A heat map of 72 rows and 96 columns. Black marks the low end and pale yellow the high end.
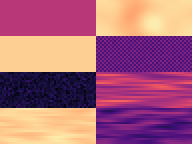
It is made of 4 by 2 panels. Panel 1,1: middling, flat. Panel 1,2: very high, smooth, faint in contrast. Panel 2,1: very high, flat. Panel 2,2: low, checkered. Panel 3,1: very low, fine-grained, faint in contrast. Panel 3,2: middling, streaked across. Panel 4,1: very high, streaked across, faint in contrast. Panel 4,2: low, streaked across.
